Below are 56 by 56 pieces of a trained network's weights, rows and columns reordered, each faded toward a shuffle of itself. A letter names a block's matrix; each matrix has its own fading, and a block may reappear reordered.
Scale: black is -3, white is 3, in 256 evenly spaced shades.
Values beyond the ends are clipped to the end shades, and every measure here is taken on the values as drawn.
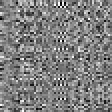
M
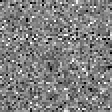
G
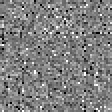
G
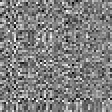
M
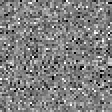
G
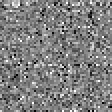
G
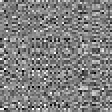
M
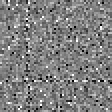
G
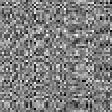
M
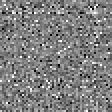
G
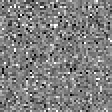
G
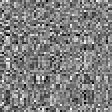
M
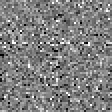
G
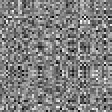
M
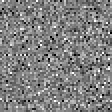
G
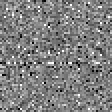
G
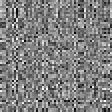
M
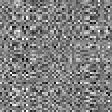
M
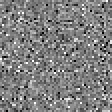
G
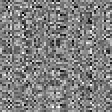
M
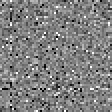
G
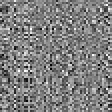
M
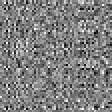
M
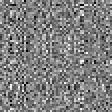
M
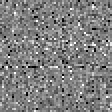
G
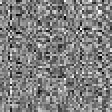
M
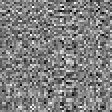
M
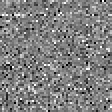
G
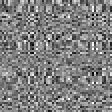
M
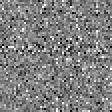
G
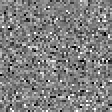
G
